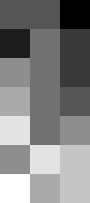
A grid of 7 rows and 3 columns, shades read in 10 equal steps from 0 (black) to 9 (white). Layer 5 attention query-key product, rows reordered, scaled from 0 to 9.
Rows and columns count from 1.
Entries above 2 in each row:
2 1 2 3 3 3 3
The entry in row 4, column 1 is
6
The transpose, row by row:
3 1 5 6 8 5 9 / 3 4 4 4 4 8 6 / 0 2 2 3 5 7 7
